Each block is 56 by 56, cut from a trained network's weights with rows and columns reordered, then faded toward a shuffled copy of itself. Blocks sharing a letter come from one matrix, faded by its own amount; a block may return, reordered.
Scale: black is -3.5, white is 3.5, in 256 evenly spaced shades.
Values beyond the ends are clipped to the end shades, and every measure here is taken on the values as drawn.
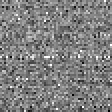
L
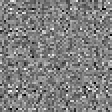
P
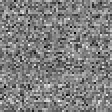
L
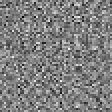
P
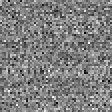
L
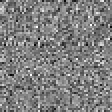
P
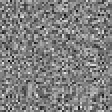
P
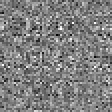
P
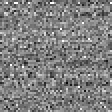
L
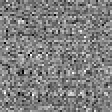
L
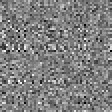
P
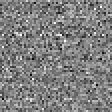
L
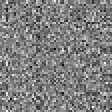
P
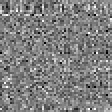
P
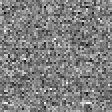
L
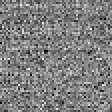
L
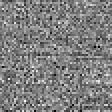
L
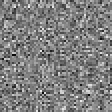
P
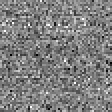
L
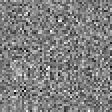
P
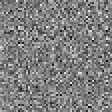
P
